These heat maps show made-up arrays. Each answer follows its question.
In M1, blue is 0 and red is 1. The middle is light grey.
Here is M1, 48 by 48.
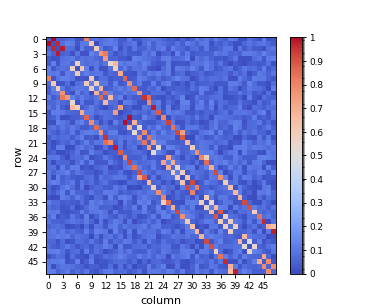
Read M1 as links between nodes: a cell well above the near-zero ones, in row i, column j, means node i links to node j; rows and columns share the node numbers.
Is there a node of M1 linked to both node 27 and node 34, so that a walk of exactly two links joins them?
yes
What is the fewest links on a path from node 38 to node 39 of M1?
1
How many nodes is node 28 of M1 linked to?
5
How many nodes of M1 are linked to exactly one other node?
1
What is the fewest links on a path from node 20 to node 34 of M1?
4
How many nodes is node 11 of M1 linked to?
4
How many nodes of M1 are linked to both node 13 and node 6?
1
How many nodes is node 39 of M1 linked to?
3
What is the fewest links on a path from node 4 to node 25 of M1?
6
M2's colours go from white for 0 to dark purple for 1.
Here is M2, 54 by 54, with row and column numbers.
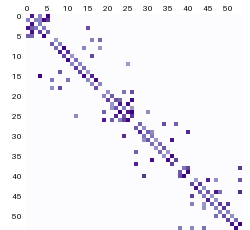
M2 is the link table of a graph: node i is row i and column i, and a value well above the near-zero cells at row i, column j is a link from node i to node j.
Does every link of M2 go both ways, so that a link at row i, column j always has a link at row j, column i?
yes
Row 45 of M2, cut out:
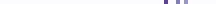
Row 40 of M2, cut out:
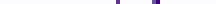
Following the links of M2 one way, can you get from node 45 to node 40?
yes
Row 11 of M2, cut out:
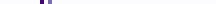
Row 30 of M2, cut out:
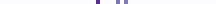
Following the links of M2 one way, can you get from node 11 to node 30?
yes
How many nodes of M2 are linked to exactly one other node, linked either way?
0
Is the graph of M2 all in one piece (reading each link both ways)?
yes
